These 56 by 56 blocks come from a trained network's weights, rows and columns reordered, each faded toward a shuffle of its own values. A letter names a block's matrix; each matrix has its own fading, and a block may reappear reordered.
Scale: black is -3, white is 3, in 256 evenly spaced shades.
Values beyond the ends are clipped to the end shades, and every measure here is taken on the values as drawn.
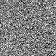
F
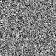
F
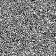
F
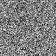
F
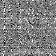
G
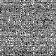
G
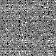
G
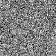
F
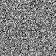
F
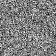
F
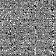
G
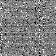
G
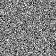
F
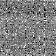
G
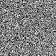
F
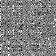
G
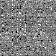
G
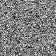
F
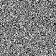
F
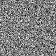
F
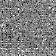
G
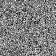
F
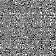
G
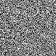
F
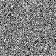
F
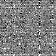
G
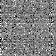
G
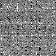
G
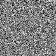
F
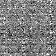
G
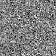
F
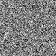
F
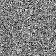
F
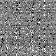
G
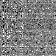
G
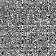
G
